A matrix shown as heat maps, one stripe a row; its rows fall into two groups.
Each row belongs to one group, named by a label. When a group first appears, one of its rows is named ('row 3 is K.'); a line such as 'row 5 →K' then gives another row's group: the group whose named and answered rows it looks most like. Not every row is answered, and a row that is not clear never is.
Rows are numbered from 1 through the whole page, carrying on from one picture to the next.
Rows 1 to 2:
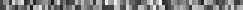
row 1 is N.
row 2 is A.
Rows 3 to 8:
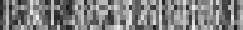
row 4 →N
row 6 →A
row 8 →N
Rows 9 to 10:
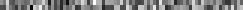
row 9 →N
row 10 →A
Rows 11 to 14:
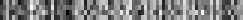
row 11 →A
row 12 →A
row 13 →N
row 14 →A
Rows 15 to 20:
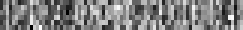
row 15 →A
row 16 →N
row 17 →N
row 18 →N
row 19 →A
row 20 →A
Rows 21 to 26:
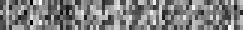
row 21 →A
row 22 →N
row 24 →A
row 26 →N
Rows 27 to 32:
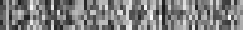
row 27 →A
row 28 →A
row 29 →N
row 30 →N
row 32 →A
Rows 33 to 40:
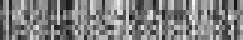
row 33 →N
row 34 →N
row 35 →N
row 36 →N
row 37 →N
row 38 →A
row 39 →N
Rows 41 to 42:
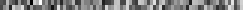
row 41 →A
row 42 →N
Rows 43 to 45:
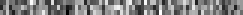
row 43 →A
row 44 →N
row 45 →N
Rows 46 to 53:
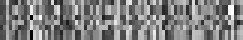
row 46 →A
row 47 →N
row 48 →N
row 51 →A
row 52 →A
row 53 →A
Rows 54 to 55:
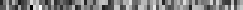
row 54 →A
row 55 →A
